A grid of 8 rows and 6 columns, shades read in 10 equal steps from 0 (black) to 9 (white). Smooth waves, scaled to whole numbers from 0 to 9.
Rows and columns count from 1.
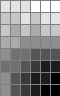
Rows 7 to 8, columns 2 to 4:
3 2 1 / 3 2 1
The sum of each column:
47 41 39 34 34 33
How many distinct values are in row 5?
3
